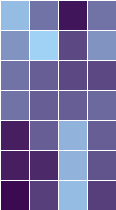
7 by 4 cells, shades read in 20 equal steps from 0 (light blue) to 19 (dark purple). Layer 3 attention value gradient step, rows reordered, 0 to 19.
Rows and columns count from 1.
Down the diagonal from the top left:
2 0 13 10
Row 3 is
9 11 13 13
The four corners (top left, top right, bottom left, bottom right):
2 9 19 14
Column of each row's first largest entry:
3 3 3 2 1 1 1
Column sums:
79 72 63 75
